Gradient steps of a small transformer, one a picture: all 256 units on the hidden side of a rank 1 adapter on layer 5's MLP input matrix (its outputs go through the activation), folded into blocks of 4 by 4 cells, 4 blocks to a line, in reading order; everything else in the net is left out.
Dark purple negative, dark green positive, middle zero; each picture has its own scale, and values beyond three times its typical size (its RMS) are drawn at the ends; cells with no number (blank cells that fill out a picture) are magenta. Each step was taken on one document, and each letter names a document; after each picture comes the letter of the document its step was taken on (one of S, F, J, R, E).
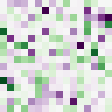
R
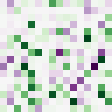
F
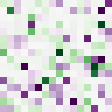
F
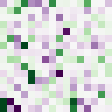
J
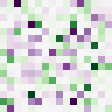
R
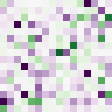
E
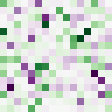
E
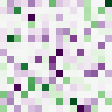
F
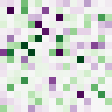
R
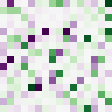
F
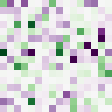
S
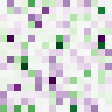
S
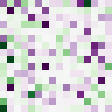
R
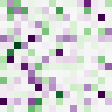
E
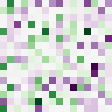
J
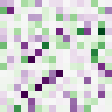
S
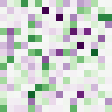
R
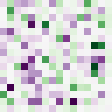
J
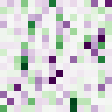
S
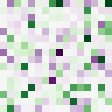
F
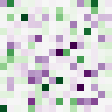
E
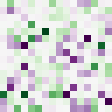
F
